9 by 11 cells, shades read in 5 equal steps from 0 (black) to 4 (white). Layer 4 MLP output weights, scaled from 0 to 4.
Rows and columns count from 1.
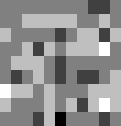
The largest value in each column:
4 3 3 3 3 3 3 3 3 4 3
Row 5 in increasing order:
1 2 2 2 2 2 2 2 3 3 3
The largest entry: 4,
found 3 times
